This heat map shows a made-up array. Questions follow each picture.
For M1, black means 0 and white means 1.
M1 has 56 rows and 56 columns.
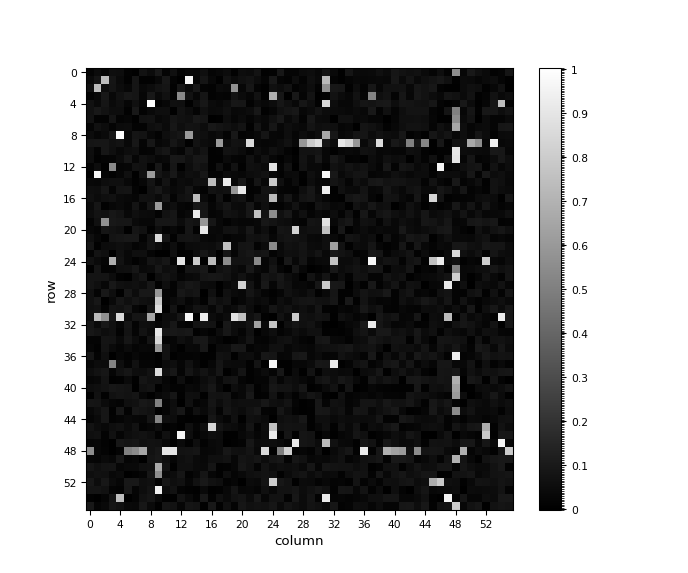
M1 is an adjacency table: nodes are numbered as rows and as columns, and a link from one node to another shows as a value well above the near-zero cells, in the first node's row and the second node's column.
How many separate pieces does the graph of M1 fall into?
4
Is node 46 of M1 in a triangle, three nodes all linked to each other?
yes
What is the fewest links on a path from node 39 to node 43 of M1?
2
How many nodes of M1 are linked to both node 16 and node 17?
0
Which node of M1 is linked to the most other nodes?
node 48
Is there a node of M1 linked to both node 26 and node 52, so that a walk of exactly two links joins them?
no
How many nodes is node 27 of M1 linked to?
3
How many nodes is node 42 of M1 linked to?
1
